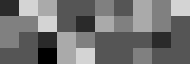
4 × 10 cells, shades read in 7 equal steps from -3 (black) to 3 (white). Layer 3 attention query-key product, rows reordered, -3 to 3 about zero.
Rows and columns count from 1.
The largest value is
2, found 4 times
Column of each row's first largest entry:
2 3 4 5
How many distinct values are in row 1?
5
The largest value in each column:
0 2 2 1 2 1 0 1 0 2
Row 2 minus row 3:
0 1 4 -2 -2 2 1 2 2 0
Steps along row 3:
down down up down down same same down up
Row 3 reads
0 -1 -2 1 0 -1 -1 -1 -2 -1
